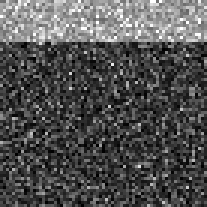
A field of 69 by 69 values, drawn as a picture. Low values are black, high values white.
Stripes: none. Average level on the scale: 30%. Seam: horizontal, 20% of the way down, the top part higher.
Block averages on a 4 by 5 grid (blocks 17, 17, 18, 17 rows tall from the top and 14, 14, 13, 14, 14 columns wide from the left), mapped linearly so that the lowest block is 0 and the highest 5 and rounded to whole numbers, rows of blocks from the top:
5 5 5 5 5 | 0 0 0 0 0 | 0 0 0 0 0 | 0 0 0 0 0
